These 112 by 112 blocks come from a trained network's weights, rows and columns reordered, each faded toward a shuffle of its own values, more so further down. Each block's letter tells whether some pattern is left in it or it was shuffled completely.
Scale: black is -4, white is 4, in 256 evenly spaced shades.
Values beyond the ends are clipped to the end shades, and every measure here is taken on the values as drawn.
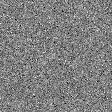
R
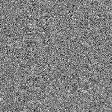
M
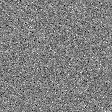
R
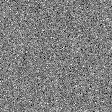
R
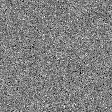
R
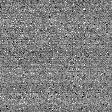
M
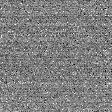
M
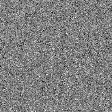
M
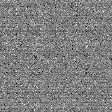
M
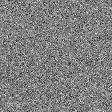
M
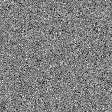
R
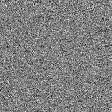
M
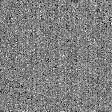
M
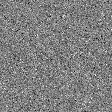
R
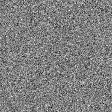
M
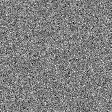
R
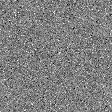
R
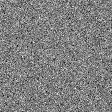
R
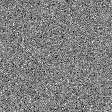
R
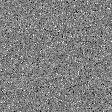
R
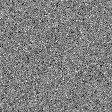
R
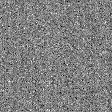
M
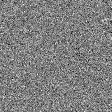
R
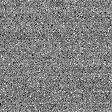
M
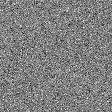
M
